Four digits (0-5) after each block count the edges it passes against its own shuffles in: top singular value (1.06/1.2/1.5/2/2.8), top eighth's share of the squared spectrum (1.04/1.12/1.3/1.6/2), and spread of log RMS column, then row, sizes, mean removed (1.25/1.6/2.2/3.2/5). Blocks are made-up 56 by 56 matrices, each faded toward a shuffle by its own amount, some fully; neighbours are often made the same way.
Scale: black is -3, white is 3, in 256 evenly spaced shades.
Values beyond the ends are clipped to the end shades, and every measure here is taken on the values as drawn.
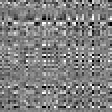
5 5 4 4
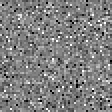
1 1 0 0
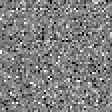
3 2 0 2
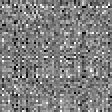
4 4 3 2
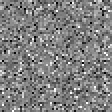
3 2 1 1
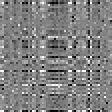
5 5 3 3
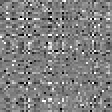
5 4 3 3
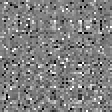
4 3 2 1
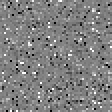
2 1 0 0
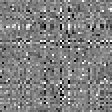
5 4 3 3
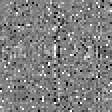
3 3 1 0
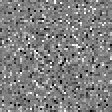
3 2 1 1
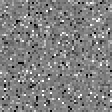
2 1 0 0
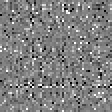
4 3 1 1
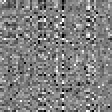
4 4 3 2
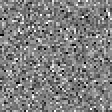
1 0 0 0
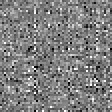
4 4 2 2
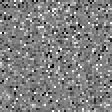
0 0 0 0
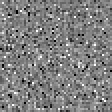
2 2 1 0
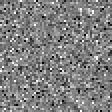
1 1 0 0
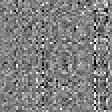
4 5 3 2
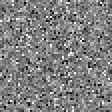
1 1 0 0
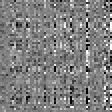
4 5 4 3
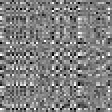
5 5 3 3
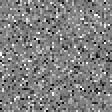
0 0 0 0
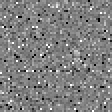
2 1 0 1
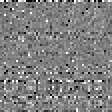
4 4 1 3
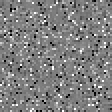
0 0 0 0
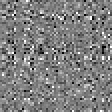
4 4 3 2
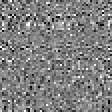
4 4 2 2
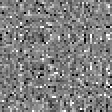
4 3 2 2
